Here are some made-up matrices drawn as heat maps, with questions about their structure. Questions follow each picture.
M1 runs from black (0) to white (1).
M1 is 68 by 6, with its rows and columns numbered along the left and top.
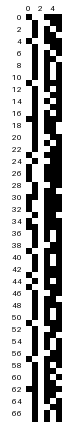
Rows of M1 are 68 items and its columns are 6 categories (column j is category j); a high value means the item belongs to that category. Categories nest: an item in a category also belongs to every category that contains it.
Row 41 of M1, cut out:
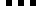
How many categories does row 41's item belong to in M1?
3
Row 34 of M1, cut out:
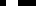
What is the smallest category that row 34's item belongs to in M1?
1
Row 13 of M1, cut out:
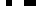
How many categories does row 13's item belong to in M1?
3
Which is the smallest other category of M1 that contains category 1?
2
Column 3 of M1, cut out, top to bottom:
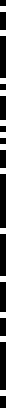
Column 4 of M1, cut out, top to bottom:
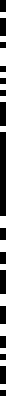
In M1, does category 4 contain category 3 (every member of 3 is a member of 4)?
no
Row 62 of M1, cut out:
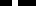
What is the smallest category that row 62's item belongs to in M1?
2
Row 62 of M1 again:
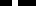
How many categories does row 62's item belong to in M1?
1
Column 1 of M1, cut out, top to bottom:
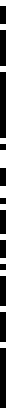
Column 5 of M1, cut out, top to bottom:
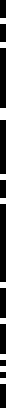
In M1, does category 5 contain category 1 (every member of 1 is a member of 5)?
no
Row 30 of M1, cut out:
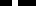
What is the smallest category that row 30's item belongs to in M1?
2
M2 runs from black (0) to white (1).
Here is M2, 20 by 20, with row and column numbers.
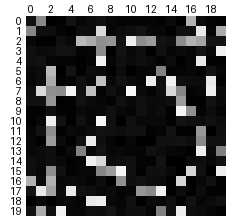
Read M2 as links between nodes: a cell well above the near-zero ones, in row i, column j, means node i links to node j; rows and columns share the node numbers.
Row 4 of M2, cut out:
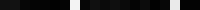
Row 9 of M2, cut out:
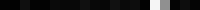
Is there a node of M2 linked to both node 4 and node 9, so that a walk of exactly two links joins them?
no
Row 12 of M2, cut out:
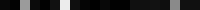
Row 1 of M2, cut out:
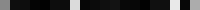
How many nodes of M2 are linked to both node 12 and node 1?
1
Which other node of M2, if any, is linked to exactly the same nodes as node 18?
node 14
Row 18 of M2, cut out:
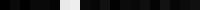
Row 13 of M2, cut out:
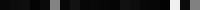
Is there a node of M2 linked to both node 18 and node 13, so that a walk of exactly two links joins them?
no
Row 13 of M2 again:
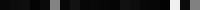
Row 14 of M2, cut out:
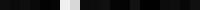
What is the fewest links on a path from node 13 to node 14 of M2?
4
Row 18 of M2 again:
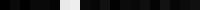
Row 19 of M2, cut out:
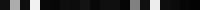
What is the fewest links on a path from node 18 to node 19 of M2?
3
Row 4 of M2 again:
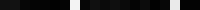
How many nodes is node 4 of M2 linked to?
2
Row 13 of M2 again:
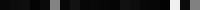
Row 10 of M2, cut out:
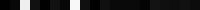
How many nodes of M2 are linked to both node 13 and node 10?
0
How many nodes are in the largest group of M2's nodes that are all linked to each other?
3
